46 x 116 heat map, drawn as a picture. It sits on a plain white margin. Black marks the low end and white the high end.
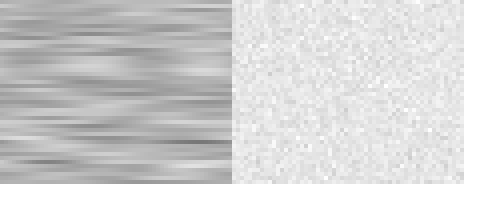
The table splits into one row of 2 panels. Panel 1,1: high, streaked across. Panel 1,2: very high, fine-grained, faint in contrast.
